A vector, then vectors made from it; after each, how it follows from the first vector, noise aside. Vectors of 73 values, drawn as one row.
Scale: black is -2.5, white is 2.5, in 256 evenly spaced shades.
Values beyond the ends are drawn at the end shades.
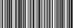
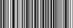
negated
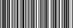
wrapped around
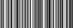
wrapped around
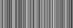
shrunk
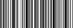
negated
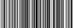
wrapped around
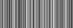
shrunk
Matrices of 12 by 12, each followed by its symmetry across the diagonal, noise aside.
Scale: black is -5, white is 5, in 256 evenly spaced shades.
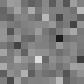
antisymmetric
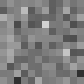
neither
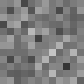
symmetric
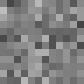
antisymmetric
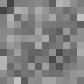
symmetric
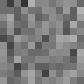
neither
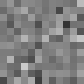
antisymmetric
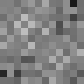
symmetric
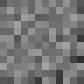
symmetric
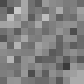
symmetric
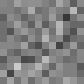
antisymmetric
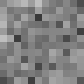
symmetric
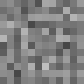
antisymmetric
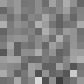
neither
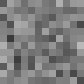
neither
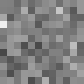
neither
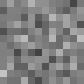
antisymmetric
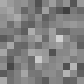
symmetric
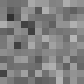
neither
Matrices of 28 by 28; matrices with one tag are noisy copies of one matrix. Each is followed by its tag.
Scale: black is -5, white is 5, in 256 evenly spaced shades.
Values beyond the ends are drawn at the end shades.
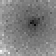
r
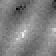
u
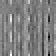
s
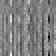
s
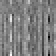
s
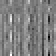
s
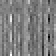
s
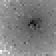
r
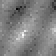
u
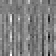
s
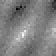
u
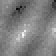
u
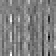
s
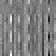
s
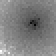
r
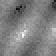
u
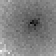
r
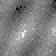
u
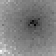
r
